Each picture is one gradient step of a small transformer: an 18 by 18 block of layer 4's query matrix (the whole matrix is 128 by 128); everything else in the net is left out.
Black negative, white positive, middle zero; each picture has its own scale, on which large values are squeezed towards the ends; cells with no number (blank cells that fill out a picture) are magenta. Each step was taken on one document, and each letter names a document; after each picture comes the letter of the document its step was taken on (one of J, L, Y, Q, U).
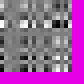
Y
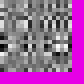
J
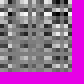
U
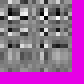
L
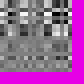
U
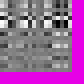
U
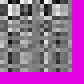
L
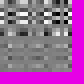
U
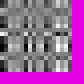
J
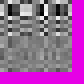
L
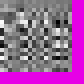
J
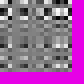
Y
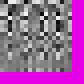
L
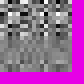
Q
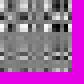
Y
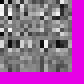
Q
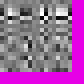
L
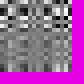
Y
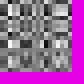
Q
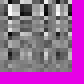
Q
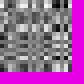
Y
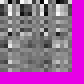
Q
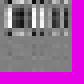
L
